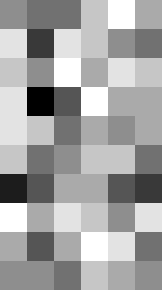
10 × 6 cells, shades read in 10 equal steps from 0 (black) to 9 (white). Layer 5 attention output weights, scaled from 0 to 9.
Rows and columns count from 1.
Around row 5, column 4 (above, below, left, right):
9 7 4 5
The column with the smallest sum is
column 2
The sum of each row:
35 34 42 32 36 34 21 43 36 32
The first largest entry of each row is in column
5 1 3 4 1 1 3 1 4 4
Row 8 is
9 6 8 7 5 8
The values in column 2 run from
0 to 7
